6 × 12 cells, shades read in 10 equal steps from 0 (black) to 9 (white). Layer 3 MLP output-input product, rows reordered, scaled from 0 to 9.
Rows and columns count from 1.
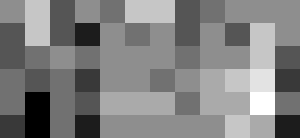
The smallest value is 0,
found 2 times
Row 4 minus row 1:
-1 -4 1 -3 1 -2 -3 2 2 2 3 -3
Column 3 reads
3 3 5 4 4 4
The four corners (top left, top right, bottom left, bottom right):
5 5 2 1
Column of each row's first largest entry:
2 2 11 11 11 10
